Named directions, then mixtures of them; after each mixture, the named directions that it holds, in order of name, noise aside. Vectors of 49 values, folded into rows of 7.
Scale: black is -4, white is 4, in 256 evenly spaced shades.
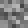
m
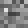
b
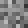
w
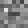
b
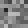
b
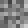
w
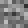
b, m, w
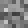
b, m, w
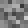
m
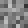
w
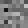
b, m, w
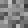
w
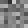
b, w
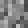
b, w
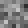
m, w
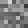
b, w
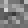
b, m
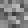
m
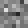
b, m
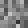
b, m, w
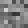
b, m, w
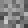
w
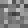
b, w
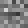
b, w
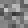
b, m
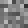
b, w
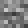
b, m, w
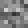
b, m, w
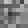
b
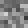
m, w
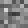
b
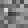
b
